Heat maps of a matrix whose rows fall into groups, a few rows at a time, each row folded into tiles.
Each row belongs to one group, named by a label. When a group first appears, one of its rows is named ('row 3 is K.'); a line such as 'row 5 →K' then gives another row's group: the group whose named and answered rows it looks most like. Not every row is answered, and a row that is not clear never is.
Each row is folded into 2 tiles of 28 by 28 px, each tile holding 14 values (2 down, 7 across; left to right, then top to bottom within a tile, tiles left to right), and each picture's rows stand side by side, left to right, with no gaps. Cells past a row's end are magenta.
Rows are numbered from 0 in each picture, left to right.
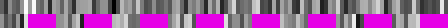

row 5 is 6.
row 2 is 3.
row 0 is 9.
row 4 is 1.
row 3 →1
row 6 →9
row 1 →1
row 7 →6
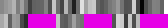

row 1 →9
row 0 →3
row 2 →6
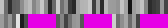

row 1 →1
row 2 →1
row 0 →9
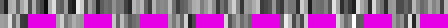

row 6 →9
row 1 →6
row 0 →3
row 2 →1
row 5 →6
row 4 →1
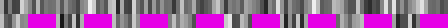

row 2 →1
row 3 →3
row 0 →9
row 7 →9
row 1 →9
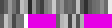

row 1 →6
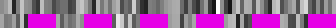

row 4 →3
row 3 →6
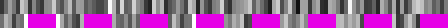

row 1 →3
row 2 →1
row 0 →6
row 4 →3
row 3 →6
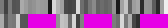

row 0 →9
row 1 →6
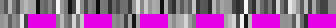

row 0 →1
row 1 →6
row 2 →9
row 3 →3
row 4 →6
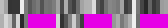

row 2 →6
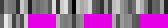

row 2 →1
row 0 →6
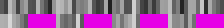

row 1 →1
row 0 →3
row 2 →6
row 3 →1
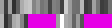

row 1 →3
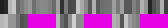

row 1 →9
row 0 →3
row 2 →1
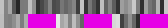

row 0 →1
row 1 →3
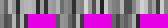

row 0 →1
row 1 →1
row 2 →1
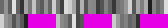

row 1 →3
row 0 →3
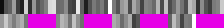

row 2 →3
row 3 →6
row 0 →3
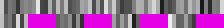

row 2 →9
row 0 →9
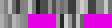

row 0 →1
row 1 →1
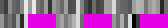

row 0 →9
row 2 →9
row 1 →6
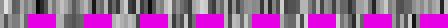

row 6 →1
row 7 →9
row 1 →1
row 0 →1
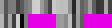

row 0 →9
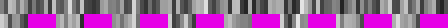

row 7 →3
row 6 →3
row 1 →3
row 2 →6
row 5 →9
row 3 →9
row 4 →3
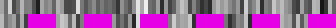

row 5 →6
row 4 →1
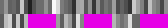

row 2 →9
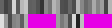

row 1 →9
